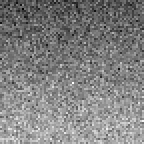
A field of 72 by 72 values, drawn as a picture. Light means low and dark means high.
Slope: up to the top. Stripes: none. Grain: fine. Odd rows or columns: none. Histogram: bell-shaped.
